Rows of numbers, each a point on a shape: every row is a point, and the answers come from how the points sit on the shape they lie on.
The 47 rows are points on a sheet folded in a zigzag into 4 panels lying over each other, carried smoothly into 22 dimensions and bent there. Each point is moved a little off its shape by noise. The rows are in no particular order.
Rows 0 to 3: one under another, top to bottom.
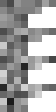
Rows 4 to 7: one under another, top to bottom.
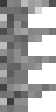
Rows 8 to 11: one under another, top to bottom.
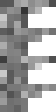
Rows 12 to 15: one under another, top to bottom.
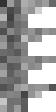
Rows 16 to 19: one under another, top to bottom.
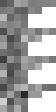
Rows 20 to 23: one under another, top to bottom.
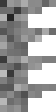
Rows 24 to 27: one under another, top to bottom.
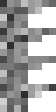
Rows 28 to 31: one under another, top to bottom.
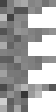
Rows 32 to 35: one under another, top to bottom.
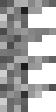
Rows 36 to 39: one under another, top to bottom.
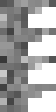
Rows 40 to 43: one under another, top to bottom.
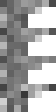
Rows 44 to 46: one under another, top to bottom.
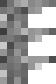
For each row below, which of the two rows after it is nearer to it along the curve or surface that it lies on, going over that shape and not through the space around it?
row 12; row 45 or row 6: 45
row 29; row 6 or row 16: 16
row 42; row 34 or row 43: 34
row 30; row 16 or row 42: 16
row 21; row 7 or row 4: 4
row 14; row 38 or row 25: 25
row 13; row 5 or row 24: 5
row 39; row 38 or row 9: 9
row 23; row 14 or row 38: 14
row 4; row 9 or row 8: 8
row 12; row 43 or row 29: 43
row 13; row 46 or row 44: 44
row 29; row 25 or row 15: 25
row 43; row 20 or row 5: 5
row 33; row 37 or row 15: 37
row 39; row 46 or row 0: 0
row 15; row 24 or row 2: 2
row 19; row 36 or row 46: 36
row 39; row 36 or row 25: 25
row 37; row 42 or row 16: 42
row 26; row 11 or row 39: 39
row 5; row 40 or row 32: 32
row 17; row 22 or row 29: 22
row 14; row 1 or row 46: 1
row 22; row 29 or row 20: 20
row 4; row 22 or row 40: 40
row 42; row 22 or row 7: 22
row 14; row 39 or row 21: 39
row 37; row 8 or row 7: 8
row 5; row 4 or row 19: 19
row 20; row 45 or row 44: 44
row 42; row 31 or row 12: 31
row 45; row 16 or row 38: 38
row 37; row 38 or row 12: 38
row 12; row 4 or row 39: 4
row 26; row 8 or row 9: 9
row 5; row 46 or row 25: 25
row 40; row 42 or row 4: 4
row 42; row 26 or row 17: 26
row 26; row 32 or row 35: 32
